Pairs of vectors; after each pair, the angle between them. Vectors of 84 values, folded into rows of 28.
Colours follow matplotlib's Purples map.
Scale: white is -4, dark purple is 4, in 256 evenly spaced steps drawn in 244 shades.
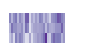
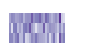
orthogonal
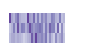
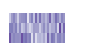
nearly opposite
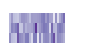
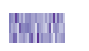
nearly opposite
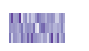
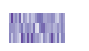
nearly parallel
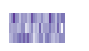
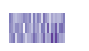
partly opposed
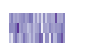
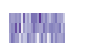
orthogonal
